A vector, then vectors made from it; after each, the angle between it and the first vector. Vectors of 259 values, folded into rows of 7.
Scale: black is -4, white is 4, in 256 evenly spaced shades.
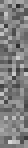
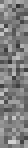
nearly parallel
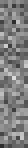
orthogonal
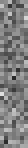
partly aligned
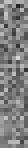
nearly parallel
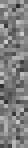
partly aligned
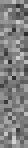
partly aligned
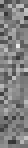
nearly opposite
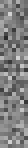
partly aligned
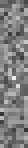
partly opposed
